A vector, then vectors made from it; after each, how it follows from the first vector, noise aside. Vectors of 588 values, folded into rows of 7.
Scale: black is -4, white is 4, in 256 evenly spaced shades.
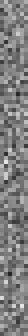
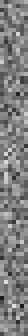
sign-scrambled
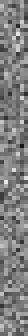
wrapped around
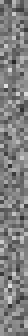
wrapped around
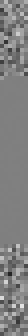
partly zeroed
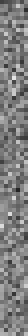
wrapped around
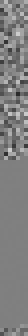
partly zeroed
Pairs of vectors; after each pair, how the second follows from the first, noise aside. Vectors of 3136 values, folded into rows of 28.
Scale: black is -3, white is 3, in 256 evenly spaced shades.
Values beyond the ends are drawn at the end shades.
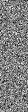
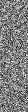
shuffled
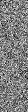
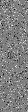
partly zeroed
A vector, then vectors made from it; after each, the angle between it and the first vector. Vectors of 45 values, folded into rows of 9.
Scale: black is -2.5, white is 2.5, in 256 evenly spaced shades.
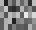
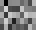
nearly parallel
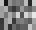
nearly parallel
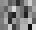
partly opposed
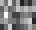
orthogonal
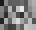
orthogonal
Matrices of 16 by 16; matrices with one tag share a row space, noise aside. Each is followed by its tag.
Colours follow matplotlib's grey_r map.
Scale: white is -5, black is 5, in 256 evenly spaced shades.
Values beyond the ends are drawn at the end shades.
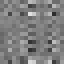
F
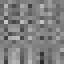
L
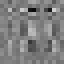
F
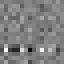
L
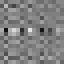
L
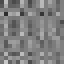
L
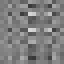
F
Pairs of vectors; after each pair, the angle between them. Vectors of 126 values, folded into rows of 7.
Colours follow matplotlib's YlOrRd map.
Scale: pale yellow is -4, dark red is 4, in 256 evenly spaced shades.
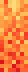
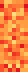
orthogonal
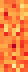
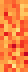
nearly parallel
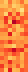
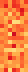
nearly opposite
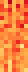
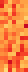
partly opposed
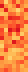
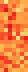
partly aligned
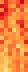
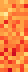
partly opposed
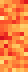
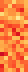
orthogonal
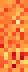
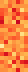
partly opposed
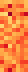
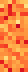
partly aligned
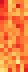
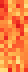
nearly parallel
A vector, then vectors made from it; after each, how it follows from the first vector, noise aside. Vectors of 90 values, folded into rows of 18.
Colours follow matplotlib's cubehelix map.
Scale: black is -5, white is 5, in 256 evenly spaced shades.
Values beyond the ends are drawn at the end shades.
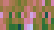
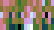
scaled up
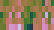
negated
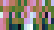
scaled up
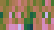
negated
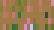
partly zeroed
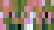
scaled up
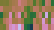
negated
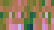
negated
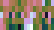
scaled up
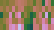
negated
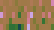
partly zeroed
